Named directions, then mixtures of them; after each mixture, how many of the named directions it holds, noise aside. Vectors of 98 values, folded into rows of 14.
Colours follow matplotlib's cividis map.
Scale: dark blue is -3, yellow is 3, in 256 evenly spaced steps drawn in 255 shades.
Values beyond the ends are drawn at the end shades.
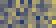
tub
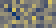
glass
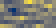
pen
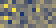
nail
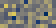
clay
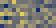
two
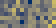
two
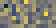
two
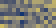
three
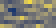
one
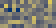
two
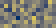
one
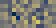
two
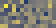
three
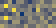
one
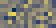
three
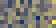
one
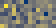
two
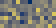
three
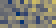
two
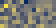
two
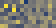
three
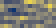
one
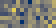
two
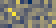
three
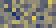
one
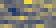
one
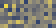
two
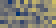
two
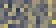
three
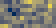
two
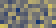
three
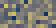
one
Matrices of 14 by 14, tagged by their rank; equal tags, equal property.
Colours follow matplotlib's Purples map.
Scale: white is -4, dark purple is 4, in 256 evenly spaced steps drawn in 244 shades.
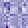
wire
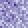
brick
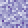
brick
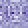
wire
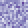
brick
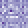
wire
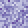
brick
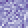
brick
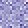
wire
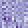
wire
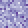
brick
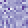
wire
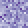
brick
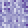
wire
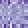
wire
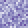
brick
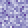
brick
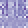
wire
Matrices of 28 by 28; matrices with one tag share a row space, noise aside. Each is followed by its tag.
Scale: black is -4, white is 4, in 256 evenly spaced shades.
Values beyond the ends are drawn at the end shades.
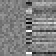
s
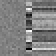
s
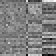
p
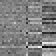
p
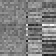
p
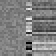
s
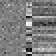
s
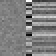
s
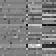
p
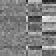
p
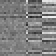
p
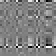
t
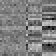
p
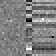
s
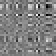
t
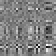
t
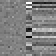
s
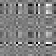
t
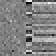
s
